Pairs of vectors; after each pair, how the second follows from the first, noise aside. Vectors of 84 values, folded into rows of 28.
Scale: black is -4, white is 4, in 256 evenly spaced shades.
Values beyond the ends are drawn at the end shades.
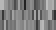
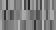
shuffled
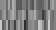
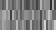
shuffled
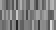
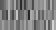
shuffled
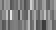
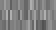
shrunk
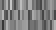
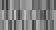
wrapped around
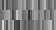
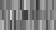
wrapped around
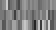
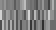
shuffled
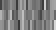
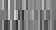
shuffled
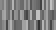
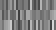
shuffled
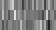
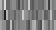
shuffled
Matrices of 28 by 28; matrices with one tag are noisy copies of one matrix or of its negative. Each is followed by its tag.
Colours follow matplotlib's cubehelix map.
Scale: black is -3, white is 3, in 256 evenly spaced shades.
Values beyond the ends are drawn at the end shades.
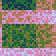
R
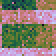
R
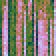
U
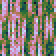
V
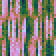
V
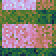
R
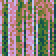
U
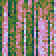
U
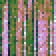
U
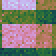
R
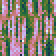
V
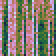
U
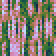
V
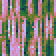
V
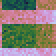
R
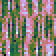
V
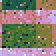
R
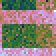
R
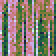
U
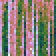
U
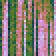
U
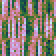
V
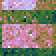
R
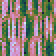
V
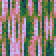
V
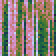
U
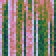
U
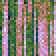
U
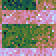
R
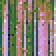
U
